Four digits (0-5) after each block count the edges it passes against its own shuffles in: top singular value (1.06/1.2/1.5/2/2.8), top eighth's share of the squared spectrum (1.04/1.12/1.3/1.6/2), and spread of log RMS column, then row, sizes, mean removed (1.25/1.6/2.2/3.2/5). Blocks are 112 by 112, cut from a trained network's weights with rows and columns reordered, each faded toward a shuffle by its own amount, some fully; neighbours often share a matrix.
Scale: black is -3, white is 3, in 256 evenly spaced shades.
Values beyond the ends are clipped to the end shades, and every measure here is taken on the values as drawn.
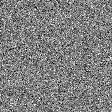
0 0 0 0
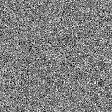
2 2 1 1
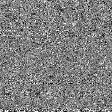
2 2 0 3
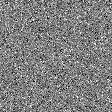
0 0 0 0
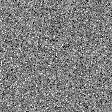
0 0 0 1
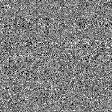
2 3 0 3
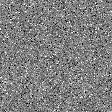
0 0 0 0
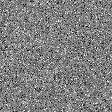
0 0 0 0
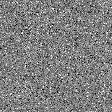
2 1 0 0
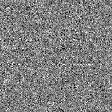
3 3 1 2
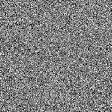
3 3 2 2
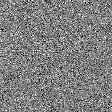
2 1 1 0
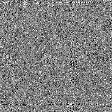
3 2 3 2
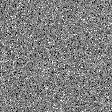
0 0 0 0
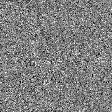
2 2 1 1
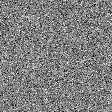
1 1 0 0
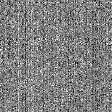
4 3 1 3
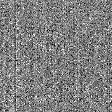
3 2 0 2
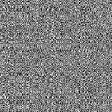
4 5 3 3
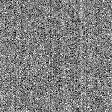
2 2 0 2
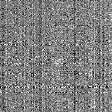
4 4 1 4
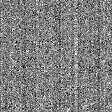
3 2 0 2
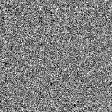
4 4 2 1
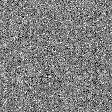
1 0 0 0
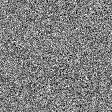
1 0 0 0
